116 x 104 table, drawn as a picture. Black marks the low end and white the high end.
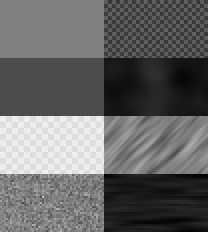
It is made of 4 by 2 panels. Panel 1,1: middling, flat. Panel 1,2: low, checkered. Panel 2,1: low, flat. Panel 2,2: very low, smooth, faint in contrast. Panel 3,1: very high, checkered, faint in contrast. Panel 3,2: middling, slanting up to the right. Panel 4,1: middling, fine-grained. Panel 4,2: very low, streaked across, faint in contrast.
